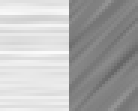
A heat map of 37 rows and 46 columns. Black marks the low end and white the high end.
The table splits into one row of 2 panels. Panel 1,1: very high, streaked across, faint in contrast. Panel 1,2: middling, slanting up to the right, faint in contrast.
